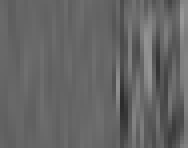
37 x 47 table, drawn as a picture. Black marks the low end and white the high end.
Grain: streaks running down. Seam: vertical, 60% of the way across, the left part calmer. Slope: none. Histogram: heavy tails on both sides.
